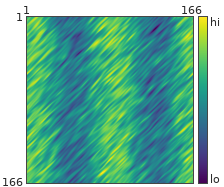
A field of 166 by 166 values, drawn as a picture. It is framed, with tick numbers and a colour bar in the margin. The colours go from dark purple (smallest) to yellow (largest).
No single row or column stands out from its neighbours. There is no seam. There is no overall slope. Stripes running up and down repeat 2 times from left to right.
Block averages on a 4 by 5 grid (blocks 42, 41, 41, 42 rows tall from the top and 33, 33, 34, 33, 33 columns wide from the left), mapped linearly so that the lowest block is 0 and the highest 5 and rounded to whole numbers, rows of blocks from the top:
40513 / 41513 / 41513 / 40513
